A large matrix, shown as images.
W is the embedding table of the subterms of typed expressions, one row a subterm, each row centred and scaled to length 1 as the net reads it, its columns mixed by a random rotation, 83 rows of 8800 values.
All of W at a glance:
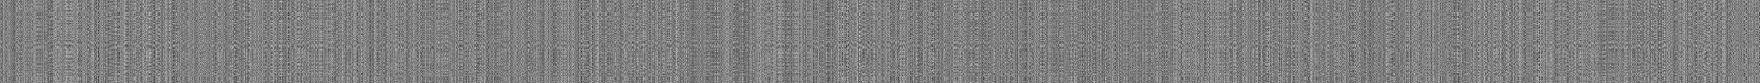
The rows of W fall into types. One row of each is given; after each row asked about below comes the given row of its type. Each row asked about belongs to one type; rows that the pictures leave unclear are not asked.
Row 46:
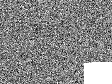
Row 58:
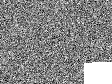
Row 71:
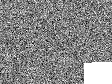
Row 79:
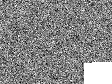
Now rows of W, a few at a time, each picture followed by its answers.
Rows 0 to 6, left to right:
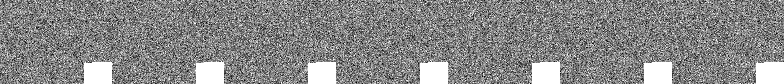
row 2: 58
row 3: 79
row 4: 46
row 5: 71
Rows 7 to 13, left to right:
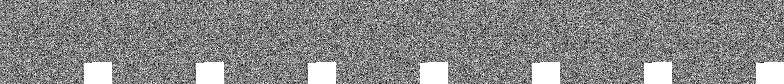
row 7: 79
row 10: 46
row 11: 79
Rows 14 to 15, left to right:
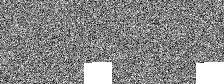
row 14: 58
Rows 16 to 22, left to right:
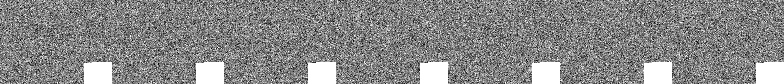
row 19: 79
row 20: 58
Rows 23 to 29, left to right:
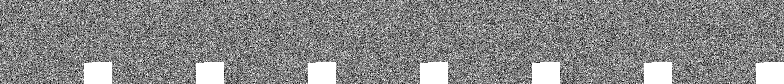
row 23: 46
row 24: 79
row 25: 71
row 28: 71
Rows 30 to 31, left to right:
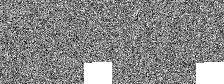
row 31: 46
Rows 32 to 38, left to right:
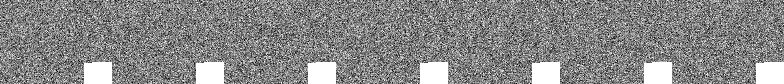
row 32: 58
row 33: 79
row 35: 58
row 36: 79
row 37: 58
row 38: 79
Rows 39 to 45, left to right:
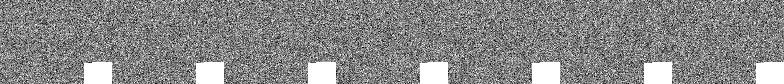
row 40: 46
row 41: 58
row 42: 71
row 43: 71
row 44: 79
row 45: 46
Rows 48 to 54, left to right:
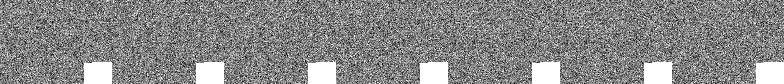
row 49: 46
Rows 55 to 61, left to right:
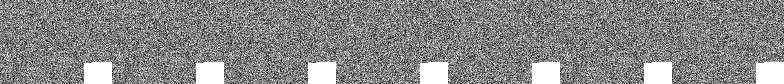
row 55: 71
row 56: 71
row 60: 71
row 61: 58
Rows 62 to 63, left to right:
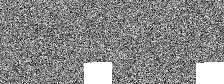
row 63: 58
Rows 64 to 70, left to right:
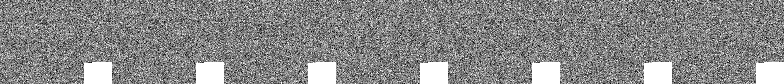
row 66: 46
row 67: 79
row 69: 46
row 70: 58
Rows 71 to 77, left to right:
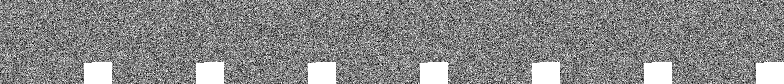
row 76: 71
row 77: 79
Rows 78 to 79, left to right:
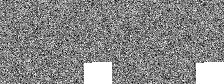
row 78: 79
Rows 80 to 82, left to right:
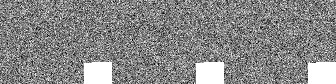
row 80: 46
